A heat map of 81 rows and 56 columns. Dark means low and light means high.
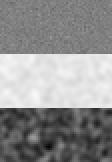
The table splits into 3 rows of 1 panel. Panel 1,1: middling, fine-grained, faint in contrast. Panel 2,1: very high, blotchy, faint in contrast. Panel 3,1: low, blotchy.
